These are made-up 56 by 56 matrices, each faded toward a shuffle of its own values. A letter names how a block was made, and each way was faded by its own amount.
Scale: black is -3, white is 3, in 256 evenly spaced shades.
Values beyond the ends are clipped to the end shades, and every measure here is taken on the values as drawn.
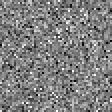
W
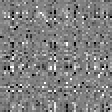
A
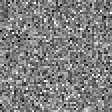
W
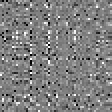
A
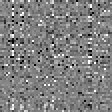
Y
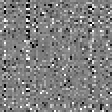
Y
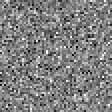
W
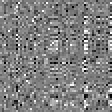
A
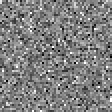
W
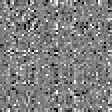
Y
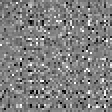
Y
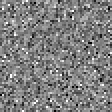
W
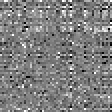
Y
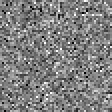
W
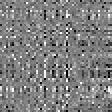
A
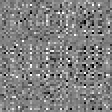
Y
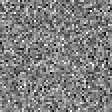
W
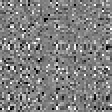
Y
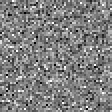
W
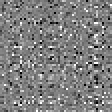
Y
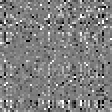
Y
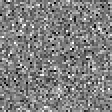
W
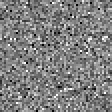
W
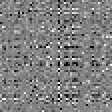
A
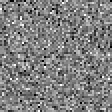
W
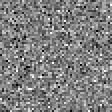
W
